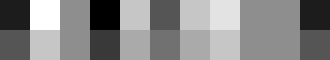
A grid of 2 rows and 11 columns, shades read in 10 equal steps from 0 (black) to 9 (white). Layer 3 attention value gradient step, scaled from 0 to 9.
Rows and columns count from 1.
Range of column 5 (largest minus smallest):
1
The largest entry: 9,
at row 1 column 2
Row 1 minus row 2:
-2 2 0 -2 1 -1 1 1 0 0 -2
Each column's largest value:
3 9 5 2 7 4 7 8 5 5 3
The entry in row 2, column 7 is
6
